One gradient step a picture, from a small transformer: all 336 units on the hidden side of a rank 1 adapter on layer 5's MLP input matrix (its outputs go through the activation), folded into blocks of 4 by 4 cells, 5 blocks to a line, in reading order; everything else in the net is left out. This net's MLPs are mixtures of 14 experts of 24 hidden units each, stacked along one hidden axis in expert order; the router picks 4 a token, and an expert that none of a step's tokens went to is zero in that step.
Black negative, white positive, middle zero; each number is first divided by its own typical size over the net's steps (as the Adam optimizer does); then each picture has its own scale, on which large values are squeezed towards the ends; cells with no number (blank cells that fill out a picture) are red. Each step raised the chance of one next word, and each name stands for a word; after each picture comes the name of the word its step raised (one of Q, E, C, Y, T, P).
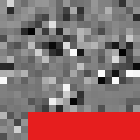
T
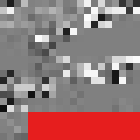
T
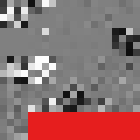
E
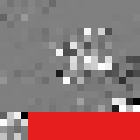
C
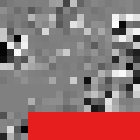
E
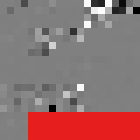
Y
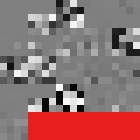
E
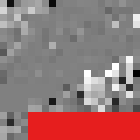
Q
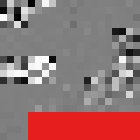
E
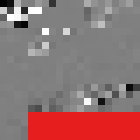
Q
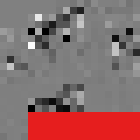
Y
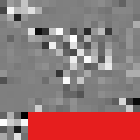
C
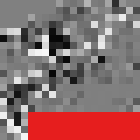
T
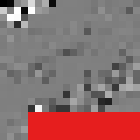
Y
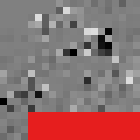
Q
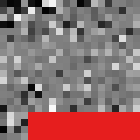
C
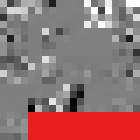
C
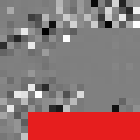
Q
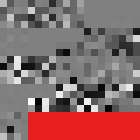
T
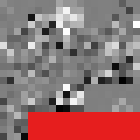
Y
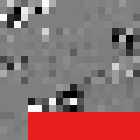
E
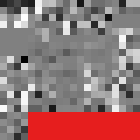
T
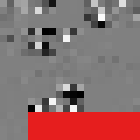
C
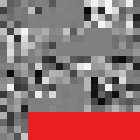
T
